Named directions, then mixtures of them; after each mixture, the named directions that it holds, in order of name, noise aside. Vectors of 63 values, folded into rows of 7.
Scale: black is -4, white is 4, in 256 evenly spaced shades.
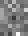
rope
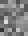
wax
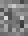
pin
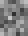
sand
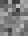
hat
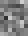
pin, sand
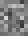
pin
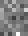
rope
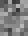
hat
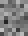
wax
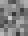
sand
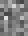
pin, wax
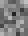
sand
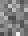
pin, rope
